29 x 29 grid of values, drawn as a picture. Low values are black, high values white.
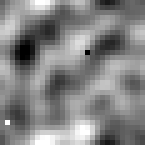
Neither half mirrors the other. Overall the values sit about 50% of the way up the scale. No single row or column stands out from its neighbours. No overall slope runs across the table. Two lone cells stand out: one far higher and one far lower than their neighbours.
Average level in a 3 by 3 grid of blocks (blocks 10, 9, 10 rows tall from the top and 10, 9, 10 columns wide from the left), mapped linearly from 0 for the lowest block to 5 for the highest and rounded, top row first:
2 2 0 / 1 1 3 / 2 5 0
